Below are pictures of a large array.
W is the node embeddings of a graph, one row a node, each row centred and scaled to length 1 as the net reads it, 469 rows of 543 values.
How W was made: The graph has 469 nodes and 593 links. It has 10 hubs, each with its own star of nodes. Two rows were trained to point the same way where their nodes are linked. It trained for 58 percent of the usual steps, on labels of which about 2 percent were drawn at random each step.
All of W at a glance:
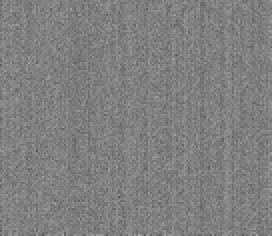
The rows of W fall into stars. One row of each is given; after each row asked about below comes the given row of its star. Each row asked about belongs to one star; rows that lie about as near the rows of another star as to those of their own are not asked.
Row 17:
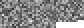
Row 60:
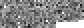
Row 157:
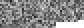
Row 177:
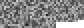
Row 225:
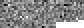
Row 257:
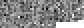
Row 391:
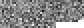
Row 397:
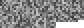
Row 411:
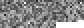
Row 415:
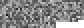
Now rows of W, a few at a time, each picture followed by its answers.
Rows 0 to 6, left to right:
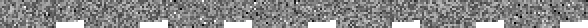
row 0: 157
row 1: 60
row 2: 411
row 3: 257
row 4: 257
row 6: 157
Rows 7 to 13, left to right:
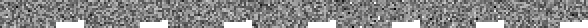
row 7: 415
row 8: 177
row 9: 177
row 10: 411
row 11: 411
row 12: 415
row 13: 397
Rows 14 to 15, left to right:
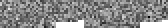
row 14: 391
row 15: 177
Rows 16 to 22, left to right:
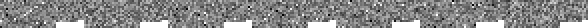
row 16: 177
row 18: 177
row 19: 177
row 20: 177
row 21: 225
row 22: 225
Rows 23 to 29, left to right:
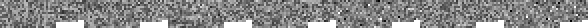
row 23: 225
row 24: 411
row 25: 60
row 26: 17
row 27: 397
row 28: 257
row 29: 397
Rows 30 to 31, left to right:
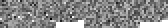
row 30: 257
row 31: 157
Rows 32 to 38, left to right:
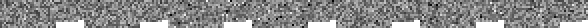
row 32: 415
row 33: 177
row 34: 60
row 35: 157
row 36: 397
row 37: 415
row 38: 257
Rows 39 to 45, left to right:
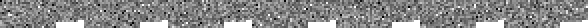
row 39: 17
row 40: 157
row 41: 60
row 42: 225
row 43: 257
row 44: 60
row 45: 257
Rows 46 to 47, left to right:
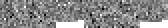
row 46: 157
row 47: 177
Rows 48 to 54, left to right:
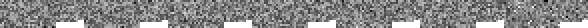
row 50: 225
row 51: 391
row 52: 157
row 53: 157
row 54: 397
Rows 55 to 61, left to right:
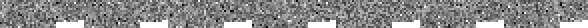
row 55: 60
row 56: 415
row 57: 397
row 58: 225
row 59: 415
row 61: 60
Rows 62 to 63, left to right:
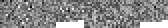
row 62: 257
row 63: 411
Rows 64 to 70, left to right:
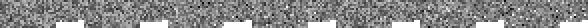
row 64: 225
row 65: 157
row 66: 17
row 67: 60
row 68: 397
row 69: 391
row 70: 17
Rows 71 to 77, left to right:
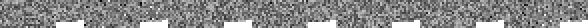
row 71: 177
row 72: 60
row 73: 157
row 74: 177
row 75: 397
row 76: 257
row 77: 60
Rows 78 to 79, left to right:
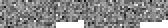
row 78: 391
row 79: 391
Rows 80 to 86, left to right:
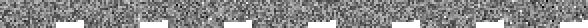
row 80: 17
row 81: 60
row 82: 415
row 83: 257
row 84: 177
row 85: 225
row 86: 397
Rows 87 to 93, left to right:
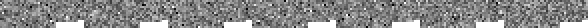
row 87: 17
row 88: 411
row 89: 17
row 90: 225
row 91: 157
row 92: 415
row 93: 391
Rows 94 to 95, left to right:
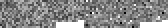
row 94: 411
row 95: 411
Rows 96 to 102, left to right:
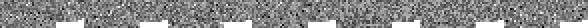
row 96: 157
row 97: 177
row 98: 391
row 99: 157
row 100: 391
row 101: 177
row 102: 177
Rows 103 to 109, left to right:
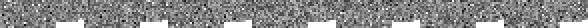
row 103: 397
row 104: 157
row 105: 60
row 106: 411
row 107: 411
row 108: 391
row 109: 60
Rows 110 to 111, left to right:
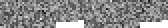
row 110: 60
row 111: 391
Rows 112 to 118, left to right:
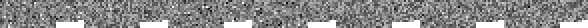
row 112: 415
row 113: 225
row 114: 60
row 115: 17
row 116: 60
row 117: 225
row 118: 177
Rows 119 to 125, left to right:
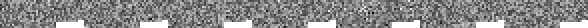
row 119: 157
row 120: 60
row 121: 177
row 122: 391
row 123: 391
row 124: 415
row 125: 17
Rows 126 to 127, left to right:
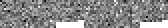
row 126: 17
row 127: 397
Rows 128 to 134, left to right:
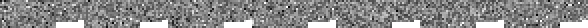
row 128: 391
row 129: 257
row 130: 391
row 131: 177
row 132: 225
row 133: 415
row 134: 225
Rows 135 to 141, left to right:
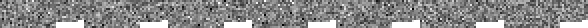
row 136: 391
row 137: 225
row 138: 157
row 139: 391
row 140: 391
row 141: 397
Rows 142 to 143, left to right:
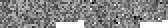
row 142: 391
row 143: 415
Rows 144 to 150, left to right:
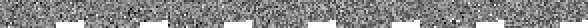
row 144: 415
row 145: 257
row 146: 60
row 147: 177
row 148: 60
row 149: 225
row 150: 17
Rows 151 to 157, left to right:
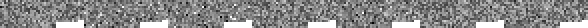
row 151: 415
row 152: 60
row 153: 177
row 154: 411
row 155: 415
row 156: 411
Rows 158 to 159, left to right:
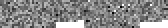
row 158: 257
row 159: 177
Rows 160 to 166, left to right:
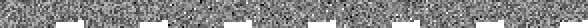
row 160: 397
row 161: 391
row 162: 225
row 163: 415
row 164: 415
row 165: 415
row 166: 397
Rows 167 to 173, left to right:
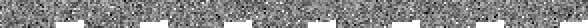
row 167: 60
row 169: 415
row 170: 411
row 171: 391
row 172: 411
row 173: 257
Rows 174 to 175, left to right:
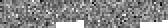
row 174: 391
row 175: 415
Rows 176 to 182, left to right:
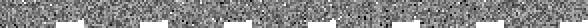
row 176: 411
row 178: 397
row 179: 397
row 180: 157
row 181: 17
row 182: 411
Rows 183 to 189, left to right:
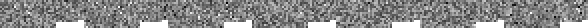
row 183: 257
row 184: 177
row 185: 177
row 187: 257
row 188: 17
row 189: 415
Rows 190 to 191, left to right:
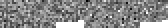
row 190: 391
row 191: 257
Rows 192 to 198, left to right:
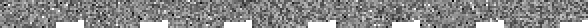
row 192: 225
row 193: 415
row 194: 257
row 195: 415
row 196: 257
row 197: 225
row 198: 391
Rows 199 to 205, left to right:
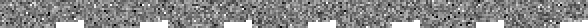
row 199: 415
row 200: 157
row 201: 391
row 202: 60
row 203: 17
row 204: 157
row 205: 60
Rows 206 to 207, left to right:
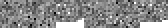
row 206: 157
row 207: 225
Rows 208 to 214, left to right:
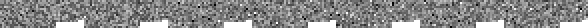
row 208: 60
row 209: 157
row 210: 17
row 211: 397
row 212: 60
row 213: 157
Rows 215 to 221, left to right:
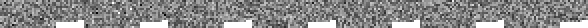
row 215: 17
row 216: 411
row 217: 60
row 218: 225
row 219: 415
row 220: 391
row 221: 257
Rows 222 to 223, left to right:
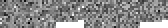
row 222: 257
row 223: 157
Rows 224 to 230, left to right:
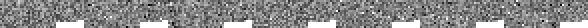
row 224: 157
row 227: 157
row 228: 177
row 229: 257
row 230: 157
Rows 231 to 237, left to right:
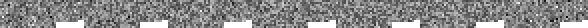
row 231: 415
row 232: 157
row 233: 411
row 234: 391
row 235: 391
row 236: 257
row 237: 397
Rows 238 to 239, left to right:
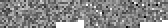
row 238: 177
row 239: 225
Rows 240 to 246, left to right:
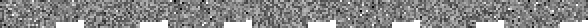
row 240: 391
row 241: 17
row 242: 411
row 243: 415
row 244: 177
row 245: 397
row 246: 17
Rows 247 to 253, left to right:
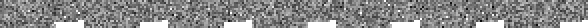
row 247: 391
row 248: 257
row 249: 257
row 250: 17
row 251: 391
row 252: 257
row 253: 157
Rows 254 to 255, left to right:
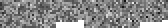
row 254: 225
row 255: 397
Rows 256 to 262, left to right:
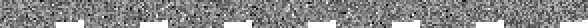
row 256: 391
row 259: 60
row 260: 411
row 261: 17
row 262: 60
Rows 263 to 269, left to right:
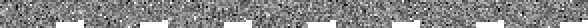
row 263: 415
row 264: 225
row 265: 257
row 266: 391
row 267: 415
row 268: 17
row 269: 225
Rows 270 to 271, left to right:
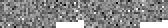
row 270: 225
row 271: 225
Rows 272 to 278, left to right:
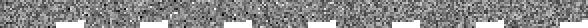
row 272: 177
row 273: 60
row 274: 411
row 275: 415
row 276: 415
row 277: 60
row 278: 391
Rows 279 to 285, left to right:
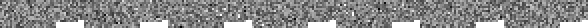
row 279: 397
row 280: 415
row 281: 17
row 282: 17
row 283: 225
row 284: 257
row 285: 177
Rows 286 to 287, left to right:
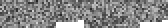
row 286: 257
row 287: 391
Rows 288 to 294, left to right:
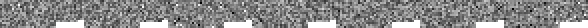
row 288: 157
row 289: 397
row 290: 225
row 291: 225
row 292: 391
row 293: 17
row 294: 17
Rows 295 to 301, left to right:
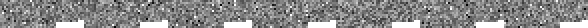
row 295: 397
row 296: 157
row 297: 225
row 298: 60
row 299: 391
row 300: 17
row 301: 177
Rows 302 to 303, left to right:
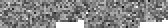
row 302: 17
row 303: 397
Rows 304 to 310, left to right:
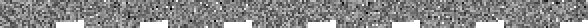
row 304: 157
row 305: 257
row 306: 397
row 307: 397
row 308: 157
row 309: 257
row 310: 397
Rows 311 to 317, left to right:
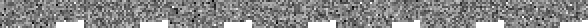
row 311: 60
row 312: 415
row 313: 17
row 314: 225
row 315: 415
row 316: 17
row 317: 257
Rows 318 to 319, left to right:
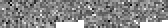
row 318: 415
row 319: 17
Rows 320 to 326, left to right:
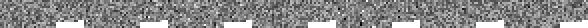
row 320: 415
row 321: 391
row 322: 391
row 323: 177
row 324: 397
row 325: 257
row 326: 225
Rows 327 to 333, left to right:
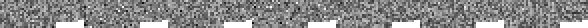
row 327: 60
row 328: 60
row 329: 60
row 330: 257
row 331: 257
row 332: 60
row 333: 397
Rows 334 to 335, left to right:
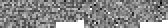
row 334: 225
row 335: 415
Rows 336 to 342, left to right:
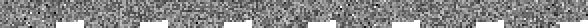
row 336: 157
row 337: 257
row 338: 257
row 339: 411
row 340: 60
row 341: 411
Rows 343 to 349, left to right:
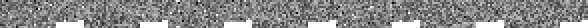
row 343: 411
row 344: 415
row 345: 397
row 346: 157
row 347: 60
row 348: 17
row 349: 17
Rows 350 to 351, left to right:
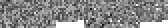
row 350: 411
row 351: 391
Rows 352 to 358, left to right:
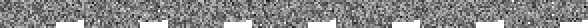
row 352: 411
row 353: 415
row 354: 60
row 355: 60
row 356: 415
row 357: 177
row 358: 397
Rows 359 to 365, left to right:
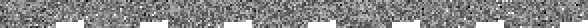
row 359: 391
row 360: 257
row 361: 60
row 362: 411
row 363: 225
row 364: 397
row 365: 411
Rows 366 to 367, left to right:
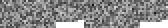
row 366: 391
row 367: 411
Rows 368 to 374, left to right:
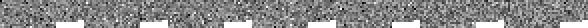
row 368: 17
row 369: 257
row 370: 415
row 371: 257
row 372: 17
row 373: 391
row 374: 225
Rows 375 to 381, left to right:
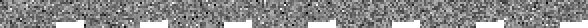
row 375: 391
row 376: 60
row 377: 157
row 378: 157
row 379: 60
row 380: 177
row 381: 257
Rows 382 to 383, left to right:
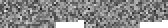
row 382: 411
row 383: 60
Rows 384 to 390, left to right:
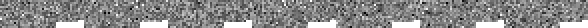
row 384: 257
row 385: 397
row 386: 257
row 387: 397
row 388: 177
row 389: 17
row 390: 391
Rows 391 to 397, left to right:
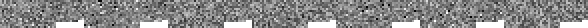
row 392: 60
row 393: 157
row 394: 60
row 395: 17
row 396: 415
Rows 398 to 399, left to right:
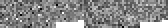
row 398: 60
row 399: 177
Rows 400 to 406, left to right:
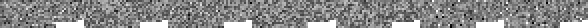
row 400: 391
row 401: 391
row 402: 177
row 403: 391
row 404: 397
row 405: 157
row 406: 257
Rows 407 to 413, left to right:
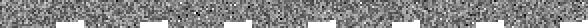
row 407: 157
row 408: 225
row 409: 177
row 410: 157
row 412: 391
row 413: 415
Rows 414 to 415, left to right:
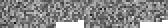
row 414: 177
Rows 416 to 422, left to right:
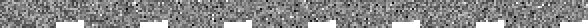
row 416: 225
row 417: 225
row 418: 397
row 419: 177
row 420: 60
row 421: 177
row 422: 177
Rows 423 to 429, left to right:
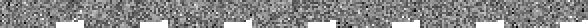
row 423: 415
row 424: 157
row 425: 391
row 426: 391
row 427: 17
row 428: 415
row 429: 17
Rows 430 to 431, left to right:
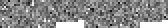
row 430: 397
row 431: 17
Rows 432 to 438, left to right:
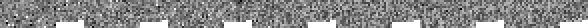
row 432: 225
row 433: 391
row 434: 415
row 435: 415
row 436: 60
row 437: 411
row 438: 60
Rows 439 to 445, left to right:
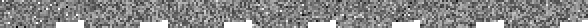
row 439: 411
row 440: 411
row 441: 225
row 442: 391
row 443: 257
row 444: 157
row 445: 411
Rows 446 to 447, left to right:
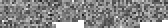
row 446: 391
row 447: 397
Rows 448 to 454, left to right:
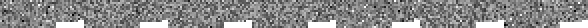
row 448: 397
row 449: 391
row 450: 225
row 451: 415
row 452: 397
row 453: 411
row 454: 60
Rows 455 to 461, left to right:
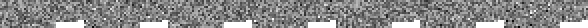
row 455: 391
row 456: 391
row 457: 397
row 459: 391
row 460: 411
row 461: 177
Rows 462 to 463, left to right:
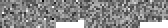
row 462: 397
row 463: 225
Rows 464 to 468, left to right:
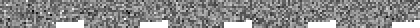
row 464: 391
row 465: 257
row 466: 17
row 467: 60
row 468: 257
